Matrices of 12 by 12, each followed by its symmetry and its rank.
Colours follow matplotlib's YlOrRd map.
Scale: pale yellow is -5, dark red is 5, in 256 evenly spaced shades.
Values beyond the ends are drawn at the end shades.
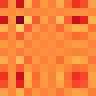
symmetric, rank one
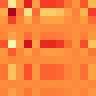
neither, rank one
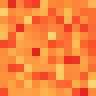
antisymmetric, full rank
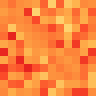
antisymmetric, full rank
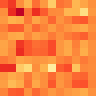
neither, rank two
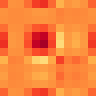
symmetric, rank one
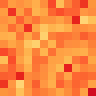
symmetric, full rank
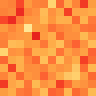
symmetric, full rank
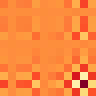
symmetric, rank one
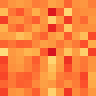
neither, rank two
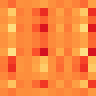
neither, rank one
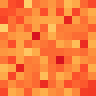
symmetric, full rank
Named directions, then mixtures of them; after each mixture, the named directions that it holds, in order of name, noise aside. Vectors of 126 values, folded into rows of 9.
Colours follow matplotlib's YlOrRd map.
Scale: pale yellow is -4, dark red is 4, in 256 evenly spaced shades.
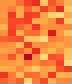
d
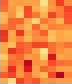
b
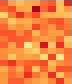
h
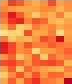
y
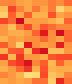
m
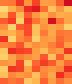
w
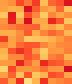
b, d, w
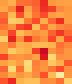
b, y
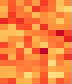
b, m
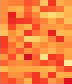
d, y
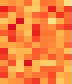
w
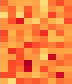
b, m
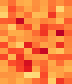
m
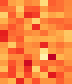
b, d, h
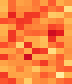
b, d, m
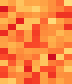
b, w
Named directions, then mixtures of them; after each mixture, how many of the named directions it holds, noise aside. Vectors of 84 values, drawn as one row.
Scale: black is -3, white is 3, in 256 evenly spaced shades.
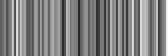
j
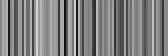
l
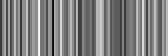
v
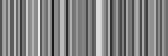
two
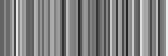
one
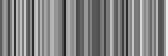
two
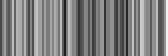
three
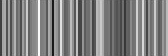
one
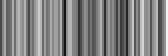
three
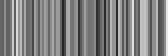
one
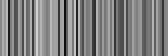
one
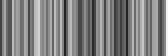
three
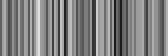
two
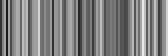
two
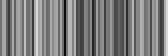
three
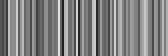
two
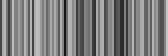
three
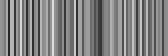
three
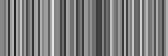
three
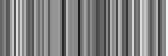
one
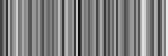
three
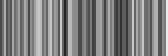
three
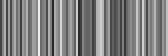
one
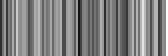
two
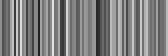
two
